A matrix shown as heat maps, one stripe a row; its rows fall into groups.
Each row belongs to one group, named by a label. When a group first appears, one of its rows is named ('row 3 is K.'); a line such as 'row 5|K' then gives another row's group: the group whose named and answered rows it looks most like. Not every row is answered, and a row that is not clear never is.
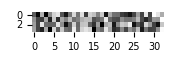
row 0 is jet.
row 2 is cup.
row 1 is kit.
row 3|kit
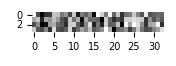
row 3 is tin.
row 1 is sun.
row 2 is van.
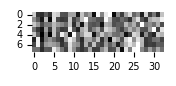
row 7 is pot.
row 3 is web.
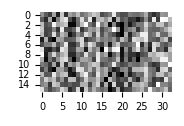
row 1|jet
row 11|van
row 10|kit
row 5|van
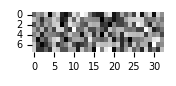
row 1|sun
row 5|jet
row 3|cup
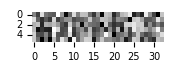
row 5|kit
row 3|pot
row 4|tin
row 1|tin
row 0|cup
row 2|sun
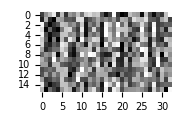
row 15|cup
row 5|kit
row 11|jet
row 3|cup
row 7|pot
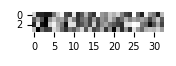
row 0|cup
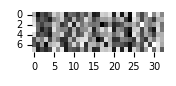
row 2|sun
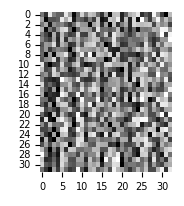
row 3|jet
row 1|pot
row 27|kit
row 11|pot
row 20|web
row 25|van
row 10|tin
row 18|jet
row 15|kit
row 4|web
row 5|kit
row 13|pot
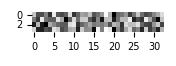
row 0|tin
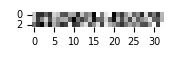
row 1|pot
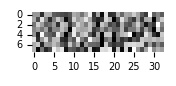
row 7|pot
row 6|sun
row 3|kit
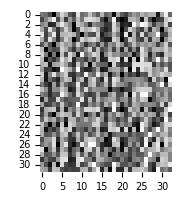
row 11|pot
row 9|pot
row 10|sun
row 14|web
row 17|van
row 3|cup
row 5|cup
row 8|kit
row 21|kit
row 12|jet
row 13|cup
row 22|kit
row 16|pot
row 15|sun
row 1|kit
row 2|sun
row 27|pot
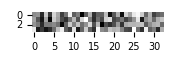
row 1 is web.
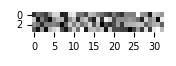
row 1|cup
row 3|jet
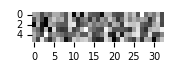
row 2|van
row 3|web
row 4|pot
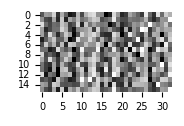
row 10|web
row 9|cup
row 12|cup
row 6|kit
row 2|sun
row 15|kit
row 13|van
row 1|kit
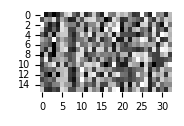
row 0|cup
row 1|web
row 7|jet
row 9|sun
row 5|pot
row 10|kit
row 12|web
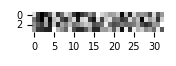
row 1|web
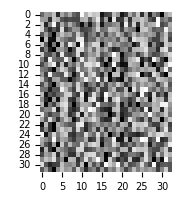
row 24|jet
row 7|van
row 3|tin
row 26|kit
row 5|van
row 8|tin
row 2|pot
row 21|cup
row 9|cup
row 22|van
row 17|web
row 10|kit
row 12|cup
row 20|sun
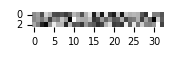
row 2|sun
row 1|kit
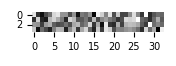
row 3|cup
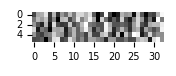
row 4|pot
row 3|cup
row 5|jet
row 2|web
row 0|kit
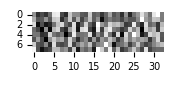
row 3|web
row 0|jet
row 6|tin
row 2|cup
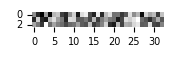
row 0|web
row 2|pot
